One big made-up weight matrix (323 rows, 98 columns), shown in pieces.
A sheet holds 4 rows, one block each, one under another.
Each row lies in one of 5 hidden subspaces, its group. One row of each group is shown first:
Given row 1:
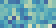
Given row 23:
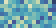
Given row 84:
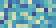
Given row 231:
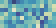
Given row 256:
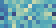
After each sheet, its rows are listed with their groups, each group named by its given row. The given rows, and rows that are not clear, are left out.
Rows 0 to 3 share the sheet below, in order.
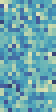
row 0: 1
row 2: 1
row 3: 231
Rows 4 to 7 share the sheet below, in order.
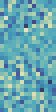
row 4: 84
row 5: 23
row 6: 1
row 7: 231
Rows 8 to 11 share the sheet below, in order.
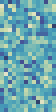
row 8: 1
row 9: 231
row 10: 84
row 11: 1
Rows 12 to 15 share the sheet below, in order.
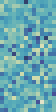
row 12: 23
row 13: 23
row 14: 23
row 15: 1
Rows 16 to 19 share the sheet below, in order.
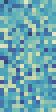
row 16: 23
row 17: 231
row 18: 1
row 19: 1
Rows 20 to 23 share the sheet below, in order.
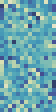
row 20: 1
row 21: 256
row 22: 1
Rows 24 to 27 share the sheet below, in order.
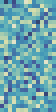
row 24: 23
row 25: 256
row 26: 84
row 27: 84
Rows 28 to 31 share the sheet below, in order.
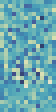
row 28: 1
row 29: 1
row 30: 1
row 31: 23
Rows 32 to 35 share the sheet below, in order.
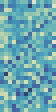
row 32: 231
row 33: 256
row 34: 84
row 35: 256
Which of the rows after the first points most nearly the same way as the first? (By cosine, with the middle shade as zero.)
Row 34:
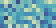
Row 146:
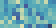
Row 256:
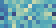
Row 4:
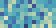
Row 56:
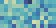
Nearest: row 56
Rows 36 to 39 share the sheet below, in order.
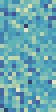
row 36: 256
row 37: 23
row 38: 1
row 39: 1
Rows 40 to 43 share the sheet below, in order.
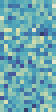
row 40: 231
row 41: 231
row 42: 231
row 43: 84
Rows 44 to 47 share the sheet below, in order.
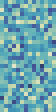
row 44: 231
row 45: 1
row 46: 231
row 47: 84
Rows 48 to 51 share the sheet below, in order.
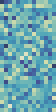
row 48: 231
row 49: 84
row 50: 84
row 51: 256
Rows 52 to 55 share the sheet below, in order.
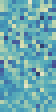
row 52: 23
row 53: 1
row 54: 1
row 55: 23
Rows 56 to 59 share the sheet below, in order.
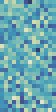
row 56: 23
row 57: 23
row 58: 23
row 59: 1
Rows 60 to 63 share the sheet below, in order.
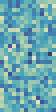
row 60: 231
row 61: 1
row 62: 231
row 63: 1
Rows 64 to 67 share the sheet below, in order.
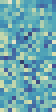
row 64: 231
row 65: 256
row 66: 84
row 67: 1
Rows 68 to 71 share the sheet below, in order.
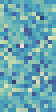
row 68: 1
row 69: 23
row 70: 23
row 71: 23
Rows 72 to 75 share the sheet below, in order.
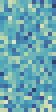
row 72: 231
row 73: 256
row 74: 231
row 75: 84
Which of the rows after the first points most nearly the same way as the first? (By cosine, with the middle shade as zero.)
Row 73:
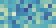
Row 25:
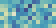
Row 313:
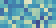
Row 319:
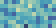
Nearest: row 25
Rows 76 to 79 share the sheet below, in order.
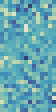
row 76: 256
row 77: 23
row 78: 23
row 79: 256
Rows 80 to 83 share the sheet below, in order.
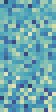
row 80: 23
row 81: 256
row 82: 84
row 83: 84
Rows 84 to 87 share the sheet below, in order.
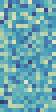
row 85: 256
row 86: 256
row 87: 231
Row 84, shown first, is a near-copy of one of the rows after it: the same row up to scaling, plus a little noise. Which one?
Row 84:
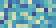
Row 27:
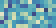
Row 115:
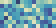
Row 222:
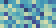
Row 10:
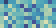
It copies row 27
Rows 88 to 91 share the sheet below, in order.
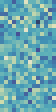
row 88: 23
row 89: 23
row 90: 23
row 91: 256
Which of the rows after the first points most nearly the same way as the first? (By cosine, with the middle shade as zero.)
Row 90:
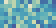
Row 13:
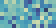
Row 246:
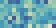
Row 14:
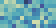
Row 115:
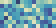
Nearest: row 14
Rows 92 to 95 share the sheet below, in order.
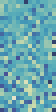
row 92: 23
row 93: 256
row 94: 84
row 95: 1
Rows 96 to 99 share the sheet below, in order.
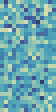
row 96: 84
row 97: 231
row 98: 231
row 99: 84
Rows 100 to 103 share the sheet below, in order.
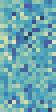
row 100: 1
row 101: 256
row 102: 231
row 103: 1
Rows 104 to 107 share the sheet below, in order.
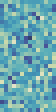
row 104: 1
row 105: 256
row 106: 23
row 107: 231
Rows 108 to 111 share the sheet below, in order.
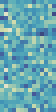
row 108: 231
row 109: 231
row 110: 231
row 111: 23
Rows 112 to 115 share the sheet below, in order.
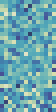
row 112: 256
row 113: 256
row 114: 256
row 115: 84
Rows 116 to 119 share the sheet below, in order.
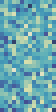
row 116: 256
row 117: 256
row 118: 1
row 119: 1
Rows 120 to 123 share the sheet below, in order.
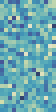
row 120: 1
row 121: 256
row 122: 1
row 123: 231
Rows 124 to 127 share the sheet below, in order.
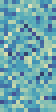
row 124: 256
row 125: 84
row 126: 23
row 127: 231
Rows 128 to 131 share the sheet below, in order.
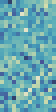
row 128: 231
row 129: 23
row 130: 23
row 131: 256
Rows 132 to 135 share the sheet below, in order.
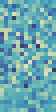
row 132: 231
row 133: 1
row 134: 256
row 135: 23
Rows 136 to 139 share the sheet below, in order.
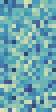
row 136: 23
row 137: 256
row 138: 256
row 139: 1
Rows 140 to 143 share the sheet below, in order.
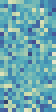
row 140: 231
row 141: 1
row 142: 231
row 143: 84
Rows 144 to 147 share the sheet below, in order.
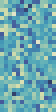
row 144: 256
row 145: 1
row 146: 1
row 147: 231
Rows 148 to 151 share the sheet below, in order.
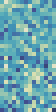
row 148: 23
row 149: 23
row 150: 84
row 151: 1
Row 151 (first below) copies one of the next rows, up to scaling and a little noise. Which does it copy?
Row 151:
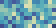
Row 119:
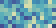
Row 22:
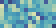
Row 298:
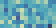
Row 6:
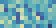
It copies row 119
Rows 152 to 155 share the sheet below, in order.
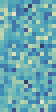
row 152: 256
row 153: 23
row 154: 256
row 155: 23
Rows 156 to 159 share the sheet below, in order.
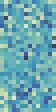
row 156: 84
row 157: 256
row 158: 23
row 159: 256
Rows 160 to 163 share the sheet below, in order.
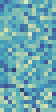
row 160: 23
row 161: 23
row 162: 256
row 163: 84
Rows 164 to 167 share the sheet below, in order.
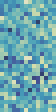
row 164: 23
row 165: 231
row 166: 23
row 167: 256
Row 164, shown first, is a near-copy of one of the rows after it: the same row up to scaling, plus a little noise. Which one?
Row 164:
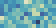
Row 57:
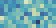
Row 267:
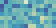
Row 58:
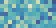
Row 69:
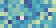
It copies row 57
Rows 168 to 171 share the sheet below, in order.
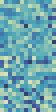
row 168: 256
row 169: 256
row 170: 231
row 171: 84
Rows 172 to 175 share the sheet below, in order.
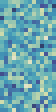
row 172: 231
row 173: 23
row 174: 231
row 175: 23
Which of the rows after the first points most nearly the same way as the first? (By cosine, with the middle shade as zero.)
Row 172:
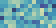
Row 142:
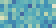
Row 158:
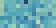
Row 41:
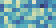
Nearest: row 41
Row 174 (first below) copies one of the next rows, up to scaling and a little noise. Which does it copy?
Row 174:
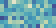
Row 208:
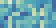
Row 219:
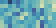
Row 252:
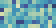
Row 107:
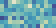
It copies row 107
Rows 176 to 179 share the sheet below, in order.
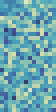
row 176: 23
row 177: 23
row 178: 84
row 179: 256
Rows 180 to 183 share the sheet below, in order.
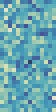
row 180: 84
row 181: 231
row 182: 256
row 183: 256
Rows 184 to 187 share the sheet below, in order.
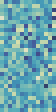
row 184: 256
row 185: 84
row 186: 23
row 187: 1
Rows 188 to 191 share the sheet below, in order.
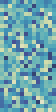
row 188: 84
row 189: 1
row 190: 84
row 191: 1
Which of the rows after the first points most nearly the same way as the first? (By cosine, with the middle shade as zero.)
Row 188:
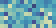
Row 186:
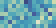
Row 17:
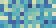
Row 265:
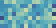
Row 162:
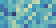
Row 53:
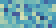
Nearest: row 53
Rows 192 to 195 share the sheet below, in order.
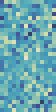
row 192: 256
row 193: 256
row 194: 23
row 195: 23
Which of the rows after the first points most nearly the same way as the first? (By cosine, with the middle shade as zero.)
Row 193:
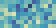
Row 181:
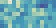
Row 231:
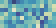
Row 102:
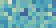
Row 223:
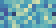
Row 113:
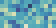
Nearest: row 113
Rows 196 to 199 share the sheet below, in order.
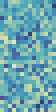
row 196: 231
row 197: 256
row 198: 231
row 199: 23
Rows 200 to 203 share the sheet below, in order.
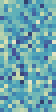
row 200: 23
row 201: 256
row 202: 1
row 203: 23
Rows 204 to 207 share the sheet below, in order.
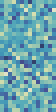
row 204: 84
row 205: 23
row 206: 84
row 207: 256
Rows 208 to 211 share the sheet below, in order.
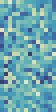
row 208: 231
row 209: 1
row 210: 84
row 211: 84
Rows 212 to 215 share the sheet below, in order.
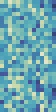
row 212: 231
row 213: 231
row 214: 231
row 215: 231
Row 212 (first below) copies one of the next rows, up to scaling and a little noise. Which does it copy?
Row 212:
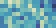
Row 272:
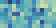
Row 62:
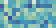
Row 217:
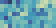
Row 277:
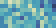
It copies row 277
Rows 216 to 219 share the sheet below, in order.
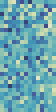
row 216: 84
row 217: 231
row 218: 23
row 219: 231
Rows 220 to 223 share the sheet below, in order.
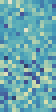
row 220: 231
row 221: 23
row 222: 84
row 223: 256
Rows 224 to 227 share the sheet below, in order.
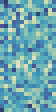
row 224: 1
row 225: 84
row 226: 256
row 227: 84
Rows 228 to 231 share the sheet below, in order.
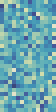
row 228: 1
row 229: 256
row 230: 1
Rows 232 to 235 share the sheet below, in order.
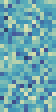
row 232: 84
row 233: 23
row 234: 23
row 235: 84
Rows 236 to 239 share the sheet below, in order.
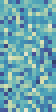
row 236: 1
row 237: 84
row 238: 231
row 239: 84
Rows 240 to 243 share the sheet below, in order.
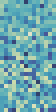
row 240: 23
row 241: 256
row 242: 84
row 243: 23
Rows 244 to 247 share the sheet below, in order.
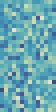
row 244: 1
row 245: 231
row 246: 1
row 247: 1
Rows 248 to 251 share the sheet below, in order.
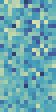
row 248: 23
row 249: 23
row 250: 1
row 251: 23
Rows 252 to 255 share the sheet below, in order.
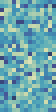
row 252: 231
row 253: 1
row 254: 1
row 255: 256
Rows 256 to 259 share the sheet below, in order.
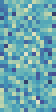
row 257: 84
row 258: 256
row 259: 1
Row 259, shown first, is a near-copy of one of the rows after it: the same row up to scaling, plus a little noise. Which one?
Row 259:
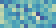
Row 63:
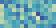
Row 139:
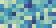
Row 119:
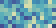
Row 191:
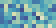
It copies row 63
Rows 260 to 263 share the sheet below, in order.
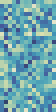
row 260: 84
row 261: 231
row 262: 256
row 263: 84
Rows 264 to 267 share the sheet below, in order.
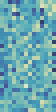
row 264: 231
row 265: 256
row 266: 256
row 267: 23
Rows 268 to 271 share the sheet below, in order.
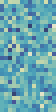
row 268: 1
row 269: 1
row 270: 231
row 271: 231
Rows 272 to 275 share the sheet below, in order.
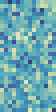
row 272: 231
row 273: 256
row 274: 256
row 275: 1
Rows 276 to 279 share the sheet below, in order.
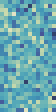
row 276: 256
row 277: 231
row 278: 256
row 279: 256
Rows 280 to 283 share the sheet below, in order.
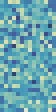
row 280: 1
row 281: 231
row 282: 231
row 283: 256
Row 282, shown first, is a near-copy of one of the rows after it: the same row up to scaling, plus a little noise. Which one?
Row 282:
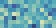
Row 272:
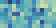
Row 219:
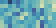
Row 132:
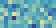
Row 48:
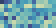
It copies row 132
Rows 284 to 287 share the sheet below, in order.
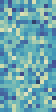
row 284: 231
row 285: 231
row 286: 231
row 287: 256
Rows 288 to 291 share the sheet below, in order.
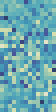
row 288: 23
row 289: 231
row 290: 256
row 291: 23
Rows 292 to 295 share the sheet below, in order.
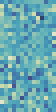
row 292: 1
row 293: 256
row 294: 84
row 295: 231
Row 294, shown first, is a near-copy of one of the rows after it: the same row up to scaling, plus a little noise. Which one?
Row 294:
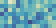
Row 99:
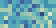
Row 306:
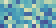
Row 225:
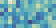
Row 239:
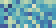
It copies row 225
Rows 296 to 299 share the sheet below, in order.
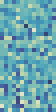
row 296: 256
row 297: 231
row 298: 1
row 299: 1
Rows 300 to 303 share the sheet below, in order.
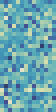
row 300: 84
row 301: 23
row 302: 231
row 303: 231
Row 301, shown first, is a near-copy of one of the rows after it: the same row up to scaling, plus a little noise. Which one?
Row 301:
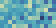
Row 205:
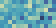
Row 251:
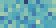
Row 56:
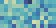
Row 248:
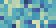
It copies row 205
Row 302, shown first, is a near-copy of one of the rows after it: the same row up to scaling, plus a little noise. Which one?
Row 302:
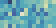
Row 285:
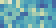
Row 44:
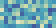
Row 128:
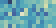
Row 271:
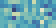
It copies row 128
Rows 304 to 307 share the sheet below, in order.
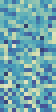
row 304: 256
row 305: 231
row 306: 84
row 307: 84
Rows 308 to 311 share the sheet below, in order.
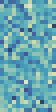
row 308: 1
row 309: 84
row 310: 256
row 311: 1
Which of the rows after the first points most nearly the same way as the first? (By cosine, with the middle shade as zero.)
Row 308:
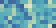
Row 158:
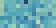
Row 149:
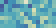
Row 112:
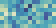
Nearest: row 112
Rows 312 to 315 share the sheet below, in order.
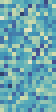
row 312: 231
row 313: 23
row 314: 231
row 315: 231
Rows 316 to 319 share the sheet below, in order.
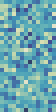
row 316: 256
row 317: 84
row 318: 256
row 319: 256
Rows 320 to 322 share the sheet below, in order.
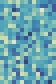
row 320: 231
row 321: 256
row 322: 1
